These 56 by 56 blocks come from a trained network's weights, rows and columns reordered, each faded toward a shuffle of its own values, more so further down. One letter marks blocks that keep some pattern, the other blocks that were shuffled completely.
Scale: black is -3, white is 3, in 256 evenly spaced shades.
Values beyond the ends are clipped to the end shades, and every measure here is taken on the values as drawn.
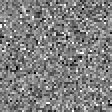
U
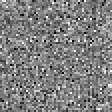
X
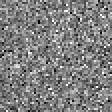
U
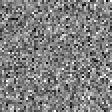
X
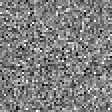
U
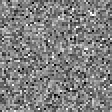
U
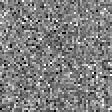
X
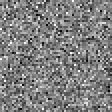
U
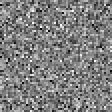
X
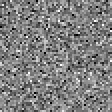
U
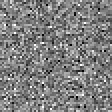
X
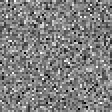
U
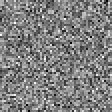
X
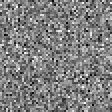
U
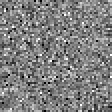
X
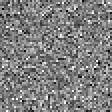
X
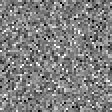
U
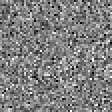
X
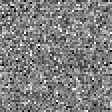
X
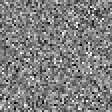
U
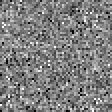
U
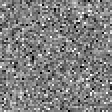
U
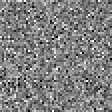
X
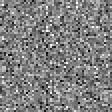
X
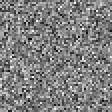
U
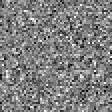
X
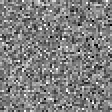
U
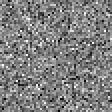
U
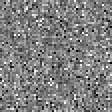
U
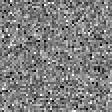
U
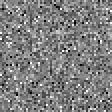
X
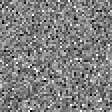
U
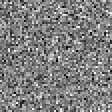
U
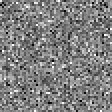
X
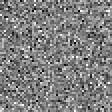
U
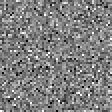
U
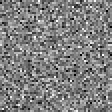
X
